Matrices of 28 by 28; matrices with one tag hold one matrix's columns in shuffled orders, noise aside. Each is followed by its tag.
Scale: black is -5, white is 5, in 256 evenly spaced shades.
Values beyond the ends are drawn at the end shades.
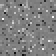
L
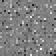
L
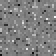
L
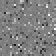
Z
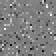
Z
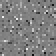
L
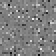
L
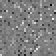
L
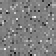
L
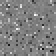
Z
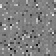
Z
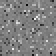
L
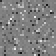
L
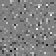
Z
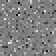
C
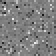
C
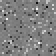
C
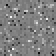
L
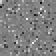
C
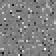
L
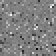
Z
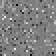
L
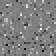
Z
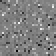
Z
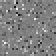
C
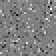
C
